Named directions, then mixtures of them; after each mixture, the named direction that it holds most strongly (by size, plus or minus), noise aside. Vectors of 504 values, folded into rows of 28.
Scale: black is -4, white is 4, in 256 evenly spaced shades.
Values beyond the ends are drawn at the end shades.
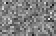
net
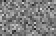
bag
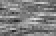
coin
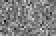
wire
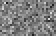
net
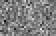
wire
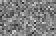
bag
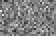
wire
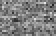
net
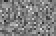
wire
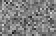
bag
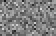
bag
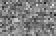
net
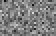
bag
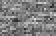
coin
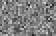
net
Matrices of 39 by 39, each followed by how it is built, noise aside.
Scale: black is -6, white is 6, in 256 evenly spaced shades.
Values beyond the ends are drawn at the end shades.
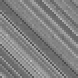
Toeplitz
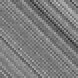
Toeplitz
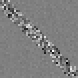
banded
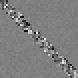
banded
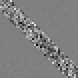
banded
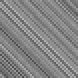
Toeplitz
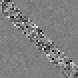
banded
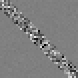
banded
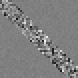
banded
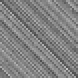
Toeplitz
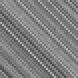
Toeplitz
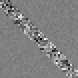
banded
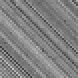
Toeplitz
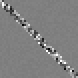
banded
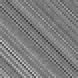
Toeplitz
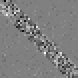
banded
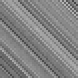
Toeplitz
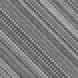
Toeplitz
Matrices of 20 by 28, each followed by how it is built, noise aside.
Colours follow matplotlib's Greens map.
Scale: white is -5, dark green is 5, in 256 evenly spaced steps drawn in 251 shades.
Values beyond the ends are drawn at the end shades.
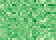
low rank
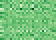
low rank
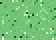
sparse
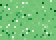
sparse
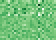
low rank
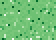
sparse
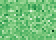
low rank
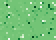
sparse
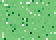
sparse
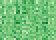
low rank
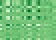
low rank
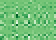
low rank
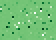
sparse
